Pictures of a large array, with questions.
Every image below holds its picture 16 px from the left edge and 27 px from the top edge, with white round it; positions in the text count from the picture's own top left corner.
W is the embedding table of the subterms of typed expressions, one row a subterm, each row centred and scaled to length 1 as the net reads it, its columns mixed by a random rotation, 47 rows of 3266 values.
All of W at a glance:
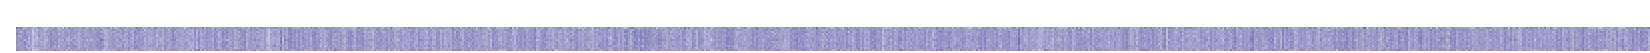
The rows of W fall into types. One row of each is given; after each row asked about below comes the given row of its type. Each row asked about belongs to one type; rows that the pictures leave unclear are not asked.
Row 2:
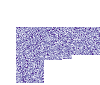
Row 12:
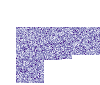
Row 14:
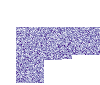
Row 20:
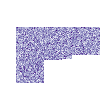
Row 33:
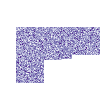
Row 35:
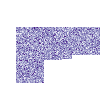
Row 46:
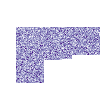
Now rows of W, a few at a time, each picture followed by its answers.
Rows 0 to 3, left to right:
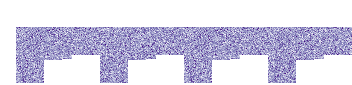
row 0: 2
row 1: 14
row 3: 20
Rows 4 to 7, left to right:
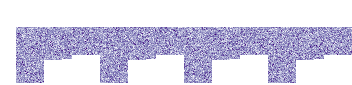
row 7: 14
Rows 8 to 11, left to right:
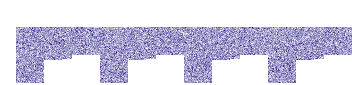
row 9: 46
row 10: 20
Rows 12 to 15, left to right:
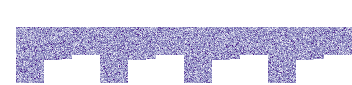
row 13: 2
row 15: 33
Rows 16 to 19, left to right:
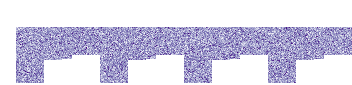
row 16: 33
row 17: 20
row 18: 12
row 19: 35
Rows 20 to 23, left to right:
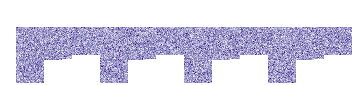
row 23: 46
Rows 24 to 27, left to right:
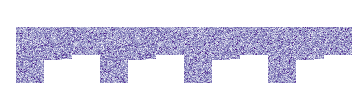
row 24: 12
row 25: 12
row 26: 14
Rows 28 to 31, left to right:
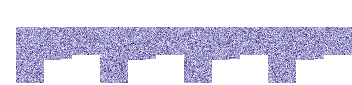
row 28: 46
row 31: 2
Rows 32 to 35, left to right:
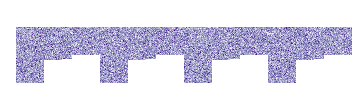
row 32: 12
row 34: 46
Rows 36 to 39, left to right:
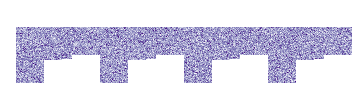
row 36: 12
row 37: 33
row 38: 33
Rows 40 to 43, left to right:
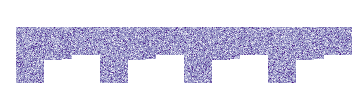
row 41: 33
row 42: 20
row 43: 46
